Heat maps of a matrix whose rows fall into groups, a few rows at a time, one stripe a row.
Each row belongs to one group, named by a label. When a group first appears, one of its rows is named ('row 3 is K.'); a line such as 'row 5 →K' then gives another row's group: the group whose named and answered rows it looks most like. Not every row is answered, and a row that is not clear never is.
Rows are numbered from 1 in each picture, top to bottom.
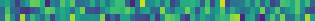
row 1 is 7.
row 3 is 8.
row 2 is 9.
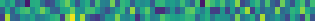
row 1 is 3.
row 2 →7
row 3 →9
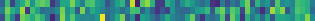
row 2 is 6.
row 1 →7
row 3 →7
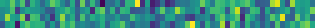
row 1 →6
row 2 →3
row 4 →7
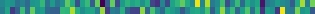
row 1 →3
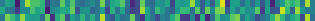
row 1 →7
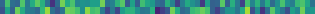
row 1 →7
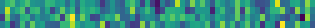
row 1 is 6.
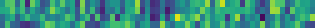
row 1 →6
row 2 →6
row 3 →3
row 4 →9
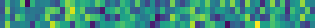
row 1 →8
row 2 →9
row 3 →8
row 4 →9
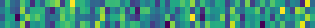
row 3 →7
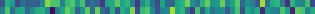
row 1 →9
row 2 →3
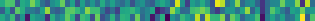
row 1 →6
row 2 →8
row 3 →3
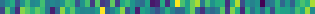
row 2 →7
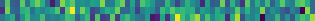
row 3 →3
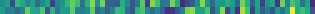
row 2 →7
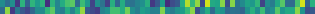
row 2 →9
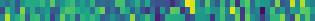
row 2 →8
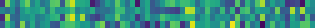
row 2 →7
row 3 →9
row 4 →8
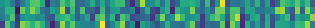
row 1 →7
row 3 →3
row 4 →7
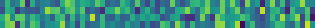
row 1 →8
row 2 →9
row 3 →6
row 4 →6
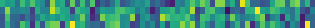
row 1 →6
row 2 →9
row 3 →9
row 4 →9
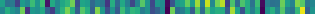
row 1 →3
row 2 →3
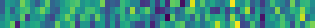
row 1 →8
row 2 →7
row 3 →3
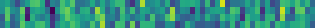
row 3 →8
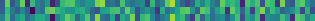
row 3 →3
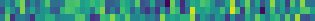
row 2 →8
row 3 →9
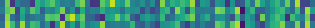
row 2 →6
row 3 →9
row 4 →6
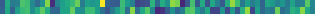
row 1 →8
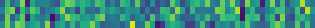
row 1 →8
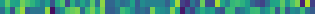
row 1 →6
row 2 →8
